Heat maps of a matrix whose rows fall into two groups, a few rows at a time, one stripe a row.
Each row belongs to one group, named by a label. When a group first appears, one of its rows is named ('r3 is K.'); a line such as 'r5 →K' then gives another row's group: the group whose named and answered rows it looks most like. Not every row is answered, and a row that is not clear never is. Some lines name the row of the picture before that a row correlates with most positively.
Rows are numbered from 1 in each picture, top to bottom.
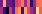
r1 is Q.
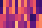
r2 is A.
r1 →A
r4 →Q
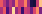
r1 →Q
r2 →A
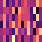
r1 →Q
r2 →A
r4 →A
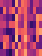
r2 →A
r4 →Q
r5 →Q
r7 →A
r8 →Q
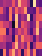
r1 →A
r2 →Q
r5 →Q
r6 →Q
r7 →Q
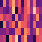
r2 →A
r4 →A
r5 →Q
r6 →Q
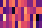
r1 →A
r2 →Q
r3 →A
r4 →A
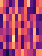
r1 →Q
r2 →Q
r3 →A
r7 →A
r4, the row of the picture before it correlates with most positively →3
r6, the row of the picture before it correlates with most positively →4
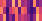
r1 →A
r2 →Q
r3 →Q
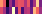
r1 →Q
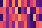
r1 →A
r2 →Q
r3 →A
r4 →Q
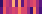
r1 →A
